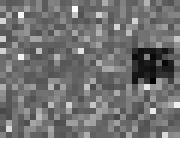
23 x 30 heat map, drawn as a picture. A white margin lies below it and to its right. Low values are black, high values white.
The halves do not mirror each other. The ninth with the lowest average is the middle right. No row or column stands out. There is no overall slope. There are no regular stripes. An odd patch, lower than its surroundings, sits in the middle right. A few values lie far out on both sides of the bulk.
